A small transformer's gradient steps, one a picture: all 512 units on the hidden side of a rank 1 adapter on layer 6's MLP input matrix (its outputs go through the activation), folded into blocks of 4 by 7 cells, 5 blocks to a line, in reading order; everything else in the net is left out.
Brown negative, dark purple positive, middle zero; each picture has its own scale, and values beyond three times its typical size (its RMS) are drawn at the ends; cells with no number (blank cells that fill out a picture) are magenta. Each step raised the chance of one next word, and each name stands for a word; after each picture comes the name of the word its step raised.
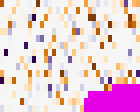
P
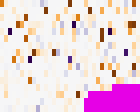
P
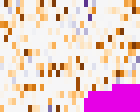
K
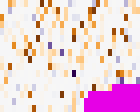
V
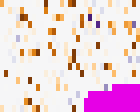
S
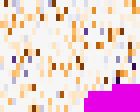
S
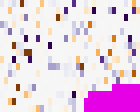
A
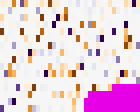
A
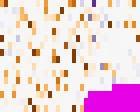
S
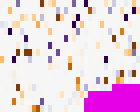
A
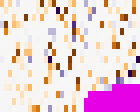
K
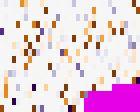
V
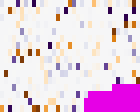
A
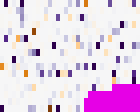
K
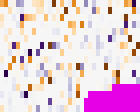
A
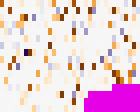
P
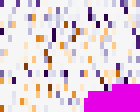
V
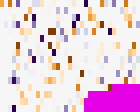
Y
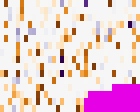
K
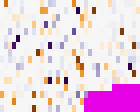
S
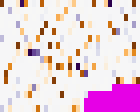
Y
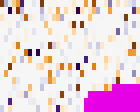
Y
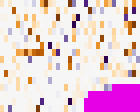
A
